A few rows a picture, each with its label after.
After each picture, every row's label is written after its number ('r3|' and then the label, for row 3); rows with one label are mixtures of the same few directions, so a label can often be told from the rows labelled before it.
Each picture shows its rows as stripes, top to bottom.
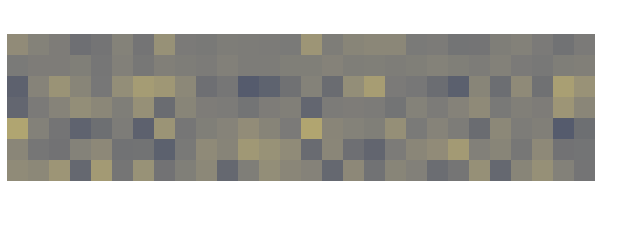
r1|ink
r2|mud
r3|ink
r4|ink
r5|ink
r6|ink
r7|mud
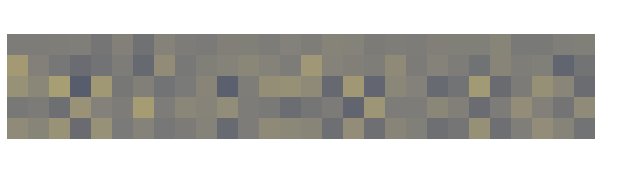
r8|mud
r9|ink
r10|mud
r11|mud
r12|mud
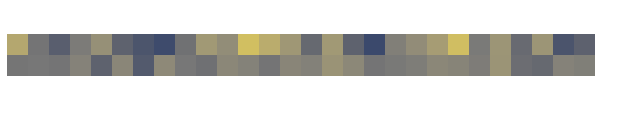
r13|ink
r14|mud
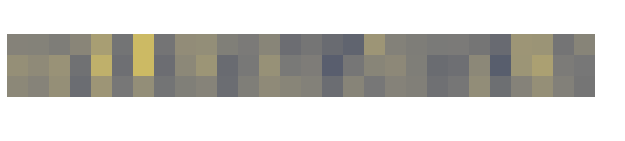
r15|mud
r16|mud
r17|mud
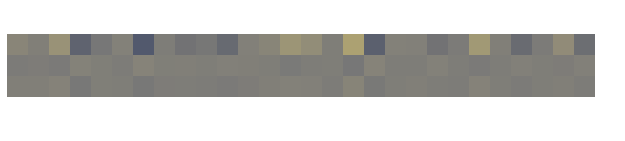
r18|mud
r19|mud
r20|mud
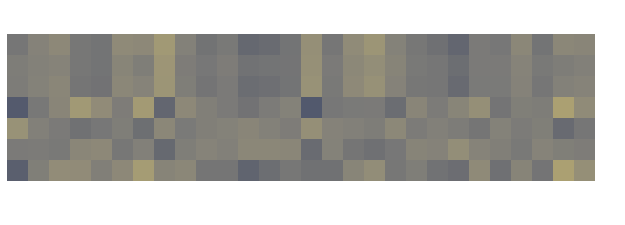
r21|ink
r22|ink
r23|ink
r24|ink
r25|ink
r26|ink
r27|ink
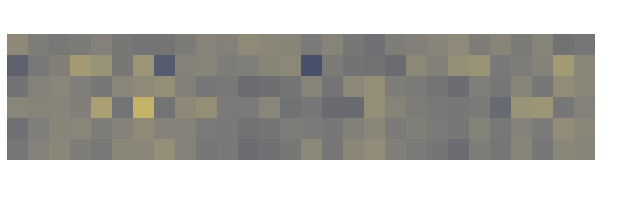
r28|ink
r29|ink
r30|ink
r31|mud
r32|ink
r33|ink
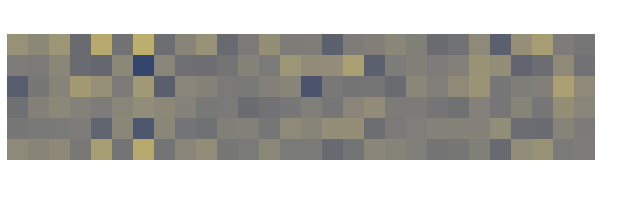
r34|mud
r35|mud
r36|ink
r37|ink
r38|mud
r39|mud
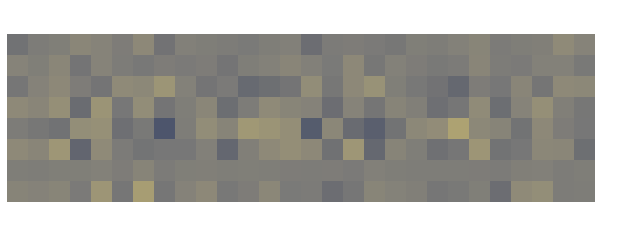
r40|ink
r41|mud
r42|ink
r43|mud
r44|ink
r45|mud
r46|mud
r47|mud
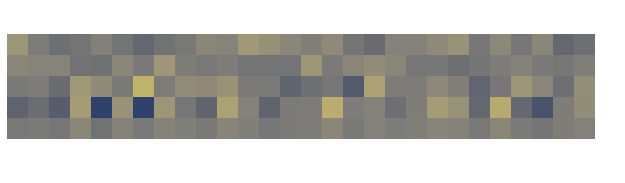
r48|ink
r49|ink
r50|mud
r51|mud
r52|mud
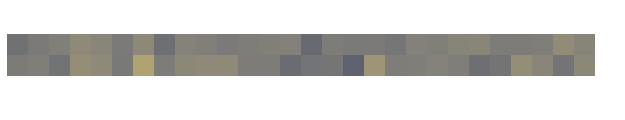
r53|ink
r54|mud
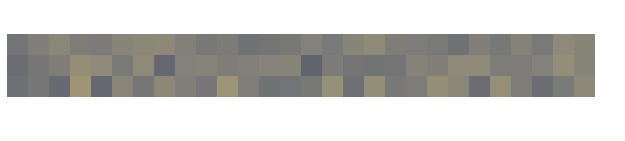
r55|ink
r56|ink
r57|mud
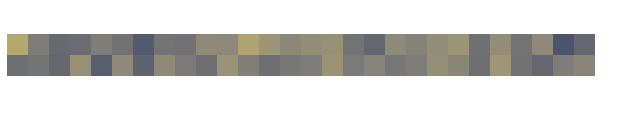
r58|ink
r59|mud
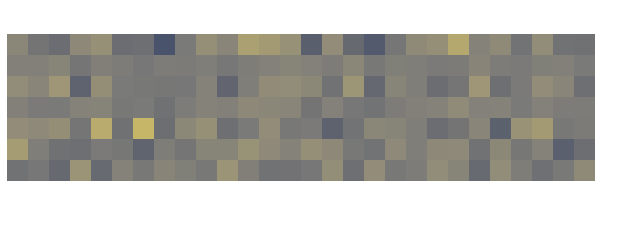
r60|ink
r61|mud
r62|mud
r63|ink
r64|mud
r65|ink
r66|mud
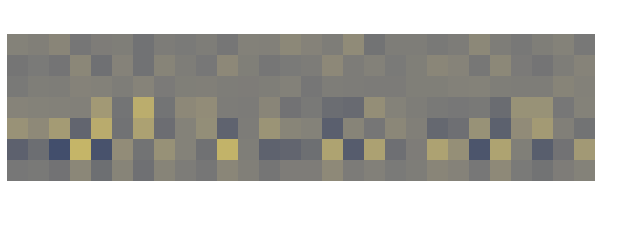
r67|mud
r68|mud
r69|ink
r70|mud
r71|mud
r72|mud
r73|mud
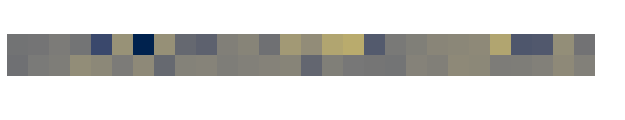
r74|mud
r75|ink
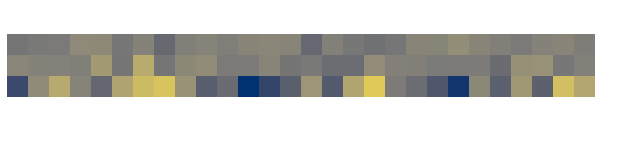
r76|ink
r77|mud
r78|ink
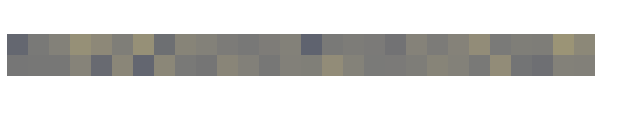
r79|ink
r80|mud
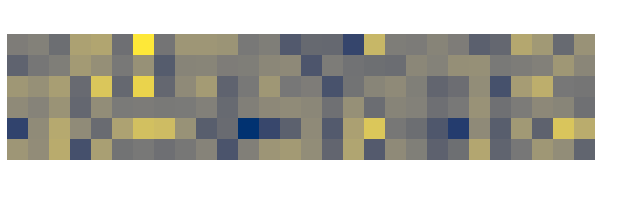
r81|mud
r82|ink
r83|mud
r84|mud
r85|ink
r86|mud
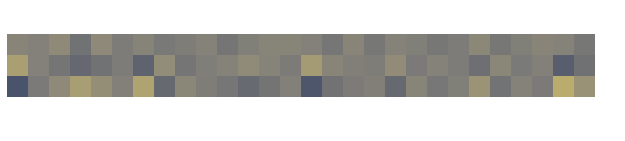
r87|mud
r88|ink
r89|ink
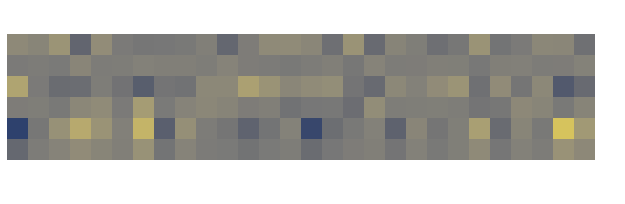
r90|mud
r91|mud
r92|ink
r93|mud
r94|ink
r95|ink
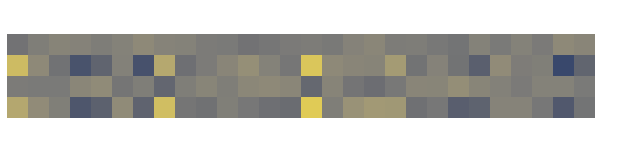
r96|ink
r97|ink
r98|ink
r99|ink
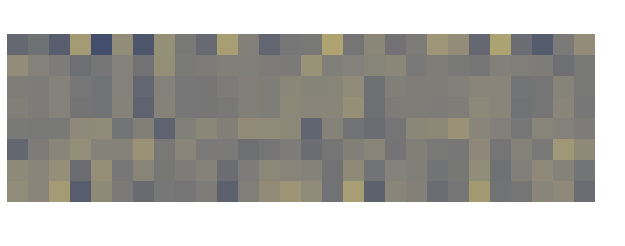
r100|mud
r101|ink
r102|mud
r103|mud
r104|ink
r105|ink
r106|mud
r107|mud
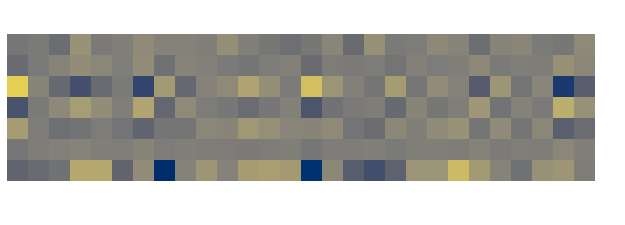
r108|mud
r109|ink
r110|ink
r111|ink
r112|ink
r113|ink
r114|ink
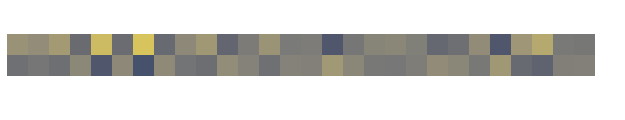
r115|mud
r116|mud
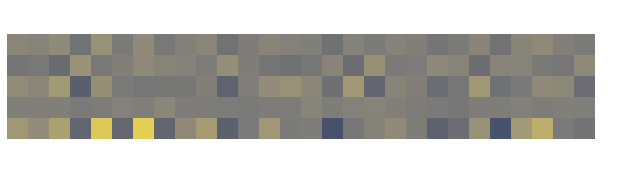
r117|mud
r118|mud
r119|mud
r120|ink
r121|mud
